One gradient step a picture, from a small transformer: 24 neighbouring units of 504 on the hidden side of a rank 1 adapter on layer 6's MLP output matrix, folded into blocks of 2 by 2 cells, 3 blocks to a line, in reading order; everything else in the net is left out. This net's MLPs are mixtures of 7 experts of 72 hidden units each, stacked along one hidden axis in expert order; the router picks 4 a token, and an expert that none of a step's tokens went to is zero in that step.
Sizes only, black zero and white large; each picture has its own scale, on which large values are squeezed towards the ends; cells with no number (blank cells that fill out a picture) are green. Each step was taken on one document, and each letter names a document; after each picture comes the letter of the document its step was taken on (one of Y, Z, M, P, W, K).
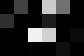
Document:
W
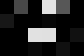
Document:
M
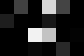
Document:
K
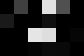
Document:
M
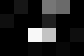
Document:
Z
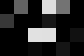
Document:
Z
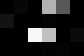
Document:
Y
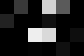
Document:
Y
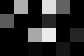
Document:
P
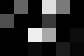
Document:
P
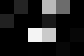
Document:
W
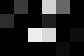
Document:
W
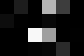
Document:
K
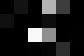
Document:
K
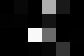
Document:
K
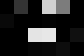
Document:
Z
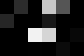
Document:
Y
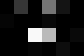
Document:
Z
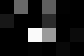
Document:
Z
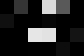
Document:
M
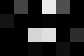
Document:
M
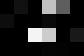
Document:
Y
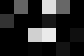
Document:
Z
